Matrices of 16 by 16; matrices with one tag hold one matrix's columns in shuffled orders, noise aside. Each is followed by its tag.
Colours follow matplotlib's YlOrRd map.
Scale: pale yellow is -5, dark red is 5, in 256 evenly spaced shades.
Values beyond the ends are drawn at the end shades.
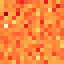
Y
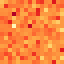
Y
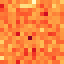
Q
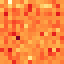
Q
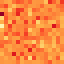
Y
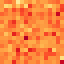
Q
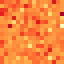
Y
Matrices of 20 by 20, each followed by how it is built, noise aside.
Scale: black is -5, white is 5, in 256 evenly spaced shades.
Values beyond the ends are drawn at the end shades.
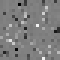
sparse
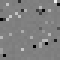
sparse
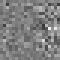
low rank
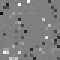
sparse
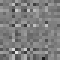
low rank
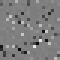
sparse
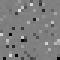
sparse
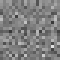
low rank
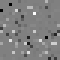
sparse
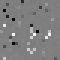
sparse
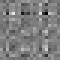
low rank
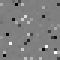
sparse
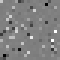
sparse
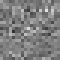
low rank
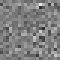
low rank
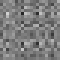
low rank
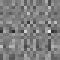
low rank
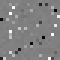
sparse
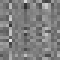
low rank
